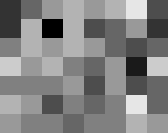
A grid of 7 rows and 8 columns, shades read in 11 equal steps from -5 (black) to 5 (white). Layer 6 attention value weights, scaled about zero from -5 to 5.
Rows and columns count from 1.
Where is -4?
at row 4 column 7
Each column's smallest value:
-3 -1 -5 -1 -2 -1 -4 -3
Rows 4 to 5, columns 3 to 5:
2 0 -1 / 0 1 -2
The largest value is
4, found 2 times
